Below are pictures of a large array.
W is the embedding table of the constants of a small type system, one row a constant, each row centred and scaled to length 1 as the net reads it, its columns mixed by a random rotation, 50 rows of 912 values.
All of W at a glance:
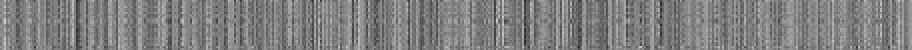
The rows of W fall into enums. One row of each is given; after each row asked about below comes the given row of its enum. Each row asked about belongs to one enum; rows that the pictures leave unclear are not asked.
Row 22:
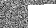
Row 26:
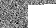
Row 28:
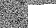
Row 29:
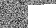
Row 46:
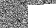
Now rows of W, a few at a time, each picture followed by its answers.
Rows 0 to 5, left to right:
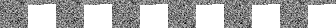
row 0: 28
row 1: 28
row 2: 29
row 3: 26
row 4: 26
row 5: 29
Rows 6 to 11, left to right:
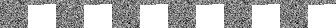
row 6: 29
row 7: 22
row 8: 26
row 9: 29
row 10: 29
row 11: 26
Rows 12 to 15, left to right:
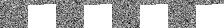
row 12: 22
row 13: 29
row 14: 26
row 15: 46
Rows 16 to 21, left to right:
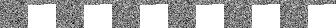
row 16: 28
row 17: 26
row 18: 22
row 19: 29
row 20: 22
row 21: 22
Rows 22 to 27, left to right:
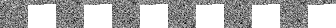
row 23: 28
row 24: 28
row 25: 26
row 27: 46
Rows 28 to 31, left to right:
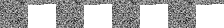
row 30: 29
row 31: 28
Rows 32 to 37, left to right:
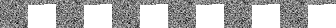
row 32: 26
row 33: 29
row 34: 26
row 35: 28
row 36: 29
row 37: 28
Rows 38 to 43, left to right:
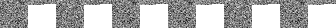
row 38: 29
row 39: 22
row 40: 28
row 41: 28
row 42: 22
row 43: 28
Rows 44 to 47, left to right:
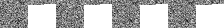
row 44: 29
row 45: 22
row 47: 46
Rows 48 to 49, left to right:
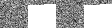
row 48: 22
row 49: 46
